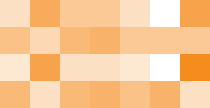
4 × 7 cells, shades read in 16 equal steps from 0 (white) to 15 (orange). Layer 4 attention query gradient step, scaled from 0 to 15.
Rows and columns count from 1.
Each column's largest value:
9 12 9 10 8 10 15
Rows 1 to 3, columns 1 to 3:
4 11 7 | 8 5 9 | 3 12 4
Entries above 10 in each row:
2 0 2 0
